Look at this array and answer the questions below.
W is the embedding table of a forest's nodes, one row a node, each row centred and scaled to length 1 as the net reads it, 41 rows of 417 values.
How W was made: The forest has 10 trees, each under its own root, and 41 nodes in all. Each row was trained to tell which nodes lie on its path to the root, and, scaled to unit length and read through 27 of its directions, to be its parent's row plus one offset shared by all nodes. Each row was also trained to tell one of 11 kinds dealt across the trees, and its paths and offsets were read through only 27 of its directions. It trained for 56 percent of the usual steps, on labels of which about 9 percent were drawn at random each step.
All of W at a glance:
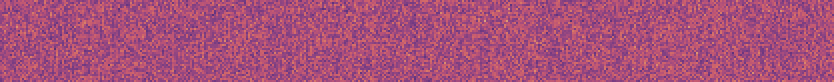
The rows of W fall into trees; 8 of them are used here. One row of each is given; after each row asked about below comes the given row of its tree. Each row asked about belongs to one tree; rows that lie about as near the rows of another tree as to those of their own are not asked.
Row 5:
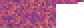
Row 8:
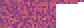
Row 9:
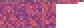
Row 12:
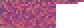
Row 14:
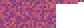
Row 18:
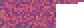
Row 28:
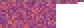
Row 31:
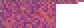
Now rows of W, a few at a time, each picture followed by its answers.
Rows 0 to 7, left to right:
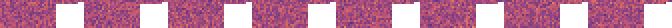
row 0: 8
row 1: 12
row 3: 5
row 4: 5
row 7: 14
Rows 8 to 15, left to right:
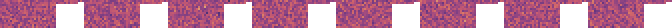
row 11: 5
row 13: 12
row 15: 31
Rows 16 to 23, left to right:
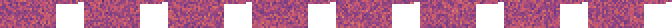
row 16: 8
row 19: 28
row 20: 28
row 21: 9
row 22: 28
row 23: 31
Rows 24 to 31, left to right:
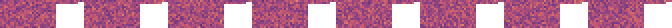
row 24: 31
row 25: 9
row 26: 12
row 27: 9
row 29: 31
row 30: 14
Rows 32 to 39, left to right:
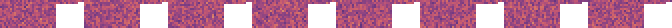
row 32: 9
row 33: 14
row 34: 14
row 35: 12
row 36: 18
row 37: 8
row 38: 5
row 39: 28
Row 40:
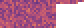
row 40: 31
